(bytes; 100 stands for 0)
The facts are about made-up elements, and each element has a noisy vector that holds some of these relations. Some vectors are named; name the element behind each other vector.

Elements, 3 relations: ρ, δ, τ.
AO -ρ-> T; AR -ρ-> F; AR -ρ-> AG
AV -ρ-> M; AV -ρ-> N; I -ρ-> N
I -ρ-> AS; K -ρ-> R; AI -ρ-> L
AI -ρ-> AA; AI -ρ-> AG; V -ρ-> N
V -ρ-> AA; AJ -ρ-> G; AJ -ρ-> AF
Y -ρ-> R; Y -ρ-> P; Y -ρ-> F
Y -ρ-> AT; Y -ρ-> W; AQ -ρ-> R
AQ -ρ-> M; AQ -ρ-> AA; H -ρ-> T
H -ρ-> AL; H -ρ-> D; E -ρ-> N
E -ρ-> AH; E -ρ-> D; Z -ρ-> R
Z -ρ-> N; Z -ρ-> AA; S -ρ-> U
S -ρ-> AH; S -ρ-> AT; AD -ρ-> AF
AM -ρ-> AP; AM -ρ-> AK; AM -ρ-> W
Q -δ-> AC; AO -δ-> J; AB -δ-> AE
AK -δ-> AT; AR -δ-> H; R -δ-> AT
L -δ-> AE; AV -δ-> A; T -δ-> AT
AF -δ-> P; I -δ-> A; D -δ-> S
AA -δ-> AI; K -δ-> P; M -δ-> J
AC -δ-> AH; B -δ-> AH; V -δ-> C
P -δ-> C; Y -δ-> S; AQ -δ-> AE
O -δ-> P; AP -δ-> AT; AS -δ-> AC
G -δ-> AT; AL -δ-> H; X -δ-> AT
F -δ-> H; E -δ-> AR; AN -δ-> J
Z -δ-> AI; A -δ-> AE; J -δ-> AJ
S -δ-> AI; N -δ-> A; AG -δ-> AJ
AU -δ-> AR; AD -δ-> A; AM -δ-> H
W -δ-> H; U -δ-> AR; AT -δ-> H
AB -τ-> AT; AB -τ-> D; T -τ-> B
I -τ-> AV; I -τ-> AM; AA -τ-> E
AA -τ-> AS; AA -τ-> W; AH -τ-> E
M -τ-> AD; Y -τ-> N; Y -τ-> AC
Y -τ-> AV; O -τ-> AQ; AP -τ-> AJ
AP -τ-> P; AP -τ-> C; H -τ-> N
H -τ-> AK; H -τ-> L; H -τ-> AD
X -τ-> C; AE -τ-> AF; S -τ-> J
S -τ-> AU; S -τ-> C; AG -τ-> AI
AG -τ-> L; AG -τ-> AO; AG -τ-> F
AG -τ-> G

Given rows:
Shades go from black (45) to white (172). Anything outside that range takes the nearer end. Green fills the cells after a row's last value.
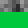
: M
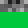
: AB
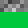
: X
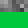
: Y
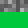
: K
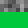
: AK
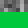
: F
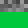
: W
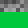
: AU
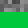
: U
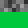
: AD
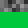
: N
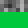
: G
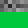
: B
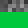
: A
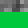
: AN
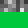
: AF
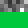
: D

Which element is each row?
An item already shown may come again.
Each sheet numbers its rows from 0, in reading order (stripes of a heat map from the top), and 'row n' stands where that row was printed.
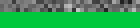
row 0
AM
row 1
I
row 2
P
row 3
I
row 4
AB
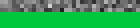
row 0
Y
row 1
H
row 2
AH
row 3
J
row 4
AQ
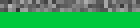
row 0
AJ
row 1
W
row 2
R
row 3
AG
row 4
Q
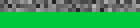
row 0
B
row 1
AS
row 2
I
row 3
J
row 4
E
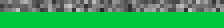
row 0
T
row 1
L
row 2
P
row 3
O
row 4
M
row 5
AU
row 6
C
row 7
AA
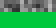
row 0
AO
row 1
G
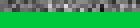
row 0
AV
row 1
AI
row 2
S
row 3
AC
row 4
AE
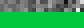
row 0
Z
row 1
AR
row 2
AT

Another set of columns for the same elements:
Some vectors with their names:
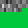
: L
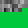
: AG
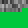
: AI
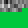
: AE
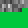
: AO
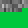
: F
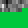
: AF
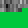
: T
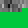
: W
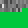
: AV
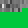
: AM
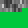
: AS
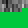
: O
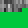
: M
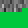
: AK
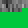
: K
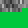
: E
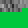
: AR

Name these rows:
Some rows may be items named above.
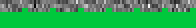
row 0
Q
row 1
C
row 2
J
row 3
AC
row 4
AI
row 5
AQ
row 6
AJ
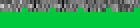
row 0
AC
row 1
C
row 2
C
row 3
AK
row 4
S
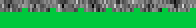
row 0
W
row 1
AN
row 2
B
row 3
AA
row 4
A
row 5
AT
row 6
P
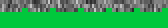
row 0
Y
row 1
AH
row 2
AB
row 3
AJ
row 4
AO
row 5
H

